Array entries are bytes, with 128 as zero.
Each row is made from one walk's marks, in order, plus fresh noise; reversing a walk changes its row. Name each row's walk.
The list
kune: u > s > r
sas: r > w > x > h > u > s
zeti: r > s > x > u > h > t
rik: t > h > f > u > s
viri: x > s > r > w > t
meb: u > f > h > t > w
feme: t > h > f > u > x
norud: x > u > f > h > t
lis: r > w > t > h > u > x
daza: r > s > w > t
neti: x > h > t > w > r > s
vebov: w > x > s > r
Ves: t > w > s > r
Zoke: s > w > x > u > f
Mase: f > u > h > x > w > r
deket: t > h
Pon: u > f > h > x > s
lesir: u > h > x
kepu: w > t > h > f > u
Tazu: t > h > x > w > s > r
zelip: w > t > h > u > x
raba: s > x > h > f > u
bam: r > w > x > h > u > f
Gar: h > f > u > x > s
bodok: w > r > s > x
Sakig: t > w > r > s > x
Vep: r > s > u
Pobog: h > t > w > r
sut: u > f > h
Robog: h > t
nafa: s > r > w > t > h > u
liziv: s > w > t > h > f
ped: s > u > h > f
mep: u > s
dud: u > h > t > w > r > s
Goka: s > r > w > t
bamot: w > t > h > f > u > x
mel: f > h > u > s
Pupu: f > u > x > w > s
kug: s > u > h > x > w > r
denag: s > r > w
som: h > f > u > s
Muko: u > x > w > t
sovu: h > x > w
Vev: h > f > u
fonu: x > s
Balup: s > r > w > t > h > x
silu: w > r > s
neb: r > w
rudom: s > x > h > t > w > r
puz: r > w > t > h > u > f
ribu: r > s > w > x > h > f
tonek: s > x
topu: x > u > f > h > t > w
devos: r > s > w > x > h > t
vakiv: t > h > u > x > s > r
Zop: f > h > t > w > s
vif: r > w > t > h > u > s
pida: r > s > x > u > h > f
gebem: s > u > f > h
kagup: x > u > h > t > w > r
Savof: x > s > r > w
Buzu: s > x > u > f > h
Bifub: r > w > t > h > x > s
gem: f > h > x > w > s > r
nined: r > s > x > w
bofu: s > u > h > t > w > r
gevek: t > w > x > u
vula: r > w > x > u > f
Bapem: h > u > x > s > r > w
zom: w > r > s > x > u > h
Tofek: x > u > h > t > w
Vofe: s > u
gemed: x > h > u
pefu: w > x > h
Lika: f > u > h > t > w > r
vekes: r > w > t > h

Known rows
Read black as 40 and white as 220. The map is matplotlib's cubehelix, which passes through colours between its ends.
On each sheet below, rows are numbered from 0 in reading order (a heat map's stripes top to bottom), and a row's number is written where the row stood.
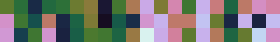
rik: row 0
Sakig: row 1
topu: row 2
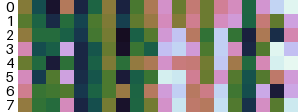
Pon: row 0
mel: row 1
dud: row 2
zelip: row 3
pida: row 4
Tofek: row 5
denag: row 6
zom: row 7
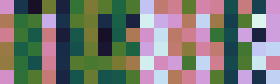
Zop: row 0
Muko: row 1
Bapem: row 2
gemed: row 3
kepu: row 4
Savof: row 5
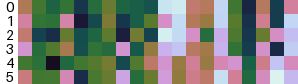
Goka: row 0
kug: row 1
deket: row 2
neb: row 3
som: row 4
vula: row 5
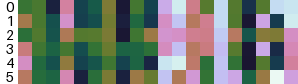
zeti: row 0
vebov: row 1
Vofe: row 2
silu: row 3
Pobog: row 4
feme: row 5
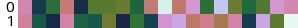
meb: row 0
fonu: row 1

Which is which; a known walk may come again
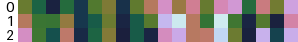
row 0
mel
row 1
bofu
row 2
Sakig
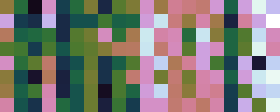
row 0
Gar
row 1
pefu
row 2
puz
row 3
Vev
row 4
Savof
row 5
Pon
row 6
gemed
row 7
fonu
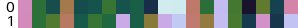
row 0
Pobog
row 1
neb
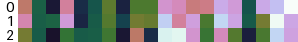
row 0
tonek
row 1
bamot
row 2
Robog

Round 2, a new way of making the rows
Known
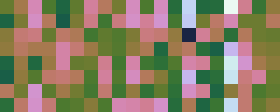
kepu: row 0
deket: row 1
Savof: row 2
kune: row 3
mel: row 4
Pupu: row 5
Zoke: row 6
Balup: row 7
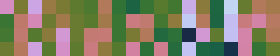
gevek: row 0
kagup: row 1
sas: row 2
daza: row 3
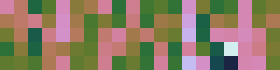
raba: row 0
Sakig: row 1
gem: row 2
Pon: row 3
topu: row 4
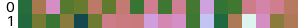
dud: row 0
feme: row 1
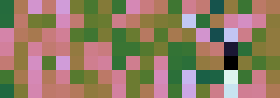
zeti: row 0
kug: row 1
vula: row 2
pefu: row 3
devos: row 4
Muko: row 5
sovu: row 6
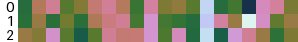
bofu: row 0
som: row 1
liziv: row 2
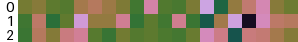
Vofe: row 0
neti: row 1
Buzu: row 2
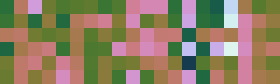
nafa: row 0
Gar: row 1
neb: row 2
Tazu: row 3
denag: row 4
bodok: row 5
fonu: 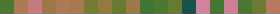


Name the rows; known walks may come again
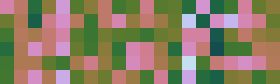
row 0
bam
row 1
gem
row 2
Buzu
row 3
zeti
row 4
Pobog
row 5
Goka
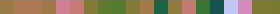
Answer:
kune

